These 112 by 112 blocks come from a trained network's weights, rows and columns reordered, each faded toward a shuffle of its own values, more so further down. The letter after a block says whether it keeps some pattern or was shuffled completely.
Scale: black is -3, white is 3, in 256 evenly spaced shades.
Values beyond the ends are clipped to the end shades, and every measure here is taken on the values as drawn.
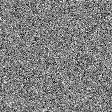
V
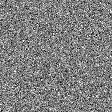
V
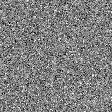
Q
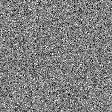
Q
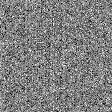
Q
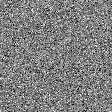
V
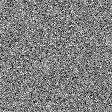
V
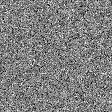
V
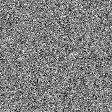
Q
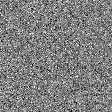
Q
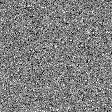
V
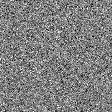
Q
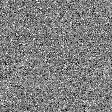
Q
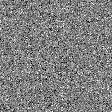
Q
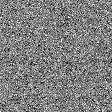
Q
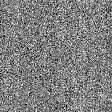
Q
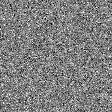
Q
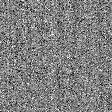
Q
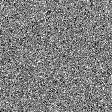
V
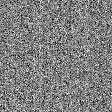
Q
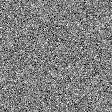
V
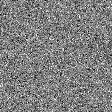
Q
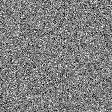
V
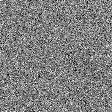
V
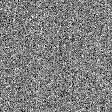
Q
